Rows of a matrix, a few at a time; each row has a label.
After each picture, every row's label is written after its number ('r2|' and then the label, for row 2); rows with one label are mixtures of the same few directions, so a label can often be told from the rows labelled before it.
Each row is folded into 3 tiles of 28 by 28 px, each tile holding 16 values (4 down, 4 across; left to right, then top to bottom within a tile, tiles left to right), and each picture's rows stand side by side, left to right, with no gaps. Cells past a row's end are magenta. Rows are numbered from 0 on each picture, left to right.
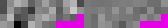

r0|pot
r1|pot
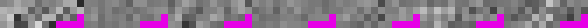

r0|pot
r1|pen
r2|pot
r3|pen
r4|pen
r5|pot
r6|pen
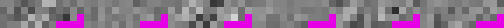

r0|pen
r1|pen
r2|pen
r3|pot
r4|pot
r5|pot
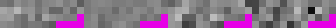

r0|pot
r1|pot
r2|pot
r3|pot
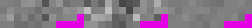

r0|pen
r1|pen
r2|pen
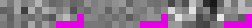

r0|pen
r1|pen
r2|pen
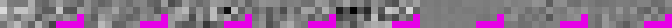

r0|pot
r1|pot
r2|pot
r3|pot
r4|pot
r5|pen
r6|pen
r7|pot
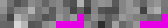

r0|pot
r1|pot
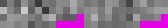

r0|pen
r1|pen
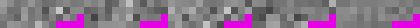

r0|pot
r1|pen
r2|pot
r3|pot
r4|pot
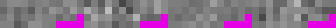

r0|pot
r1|pen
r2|pen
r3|pen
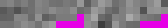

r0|pot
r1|pot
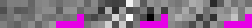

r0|pot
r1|pen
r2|pen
